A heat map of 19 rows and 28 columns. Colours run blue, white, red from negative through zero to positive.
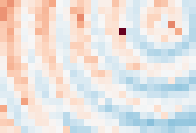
Concentric rings centre on the top right. Overall the values sit about 50% of the way up the scale. No single row or column stands out from its neighbours. The field climbs toward the top left. Neither half mirrors the other.
